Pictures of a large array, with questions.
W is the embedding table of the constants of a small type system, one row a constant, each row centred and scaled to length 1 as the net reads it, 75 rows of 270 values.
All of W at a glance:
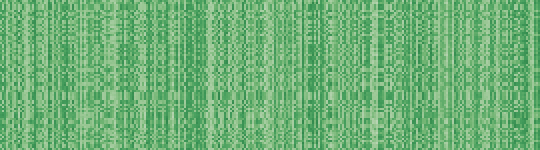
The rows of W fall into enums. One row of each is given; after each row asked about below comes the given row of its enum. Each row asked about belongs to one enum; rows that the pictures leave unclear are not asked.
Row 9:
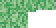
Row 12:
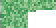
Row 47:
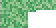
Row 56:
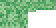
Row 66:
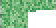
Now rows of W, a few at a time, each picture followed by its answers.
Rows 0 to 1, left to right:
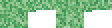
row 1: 66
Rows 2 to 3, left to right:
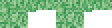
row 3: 9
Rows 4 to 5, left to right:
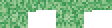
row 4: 9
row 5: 56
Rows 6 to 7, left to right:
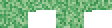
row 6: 47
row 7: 66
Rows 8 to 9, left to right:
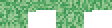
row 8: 56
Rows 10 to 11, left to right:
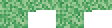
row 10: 47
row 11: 47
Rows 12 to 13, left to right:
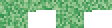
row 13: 47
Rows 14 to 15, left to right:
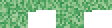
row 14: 9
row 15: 47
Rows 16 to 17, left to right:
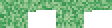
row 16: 12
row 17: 56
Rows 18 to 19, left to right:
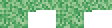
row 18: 47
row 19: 47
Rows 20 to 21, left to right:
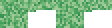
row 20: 12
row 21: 47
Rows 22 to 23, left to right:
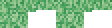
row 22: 9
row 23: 9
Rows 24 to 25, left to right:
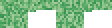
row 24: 12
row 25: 9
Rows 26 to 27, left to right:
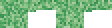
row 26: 12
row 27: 66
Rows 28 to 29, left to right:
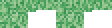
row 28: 9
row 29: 9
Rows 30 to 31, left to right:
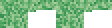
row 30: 12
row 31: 12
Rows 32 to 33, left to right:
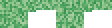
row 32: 47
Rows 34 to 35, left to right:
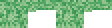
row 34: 56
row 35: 56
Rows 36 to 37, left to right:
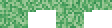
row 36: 47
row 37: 9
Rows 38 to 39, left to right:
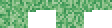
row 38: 66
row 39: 9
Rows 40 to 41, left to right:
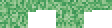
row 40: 9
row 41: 56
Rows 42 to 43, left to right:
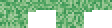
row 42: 56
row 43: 9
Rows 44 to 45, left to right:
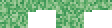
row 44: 9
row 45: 12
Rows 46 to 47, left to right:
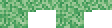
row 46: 47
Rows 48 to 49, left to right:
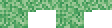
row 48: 47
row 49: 47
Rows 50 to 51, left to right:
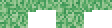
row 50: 9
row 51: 9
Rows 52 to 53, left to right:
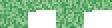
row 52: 47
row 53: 9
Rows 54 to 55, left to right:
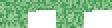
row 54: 56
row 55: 9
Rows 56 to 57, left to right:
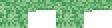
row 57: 56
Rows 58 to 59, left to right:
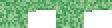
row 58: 56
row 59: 12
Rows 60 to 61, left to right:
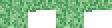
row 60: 66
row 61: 66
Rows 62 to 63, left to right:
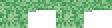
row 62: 56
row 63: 56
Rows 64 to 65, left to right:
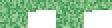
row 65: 12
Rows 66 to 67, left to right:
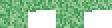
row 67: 47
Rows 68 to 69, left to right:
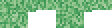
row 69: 47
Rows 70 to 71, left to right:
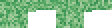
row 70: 56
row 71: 66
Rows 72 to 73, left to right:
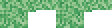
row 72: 47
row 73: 47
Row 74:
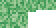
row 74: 9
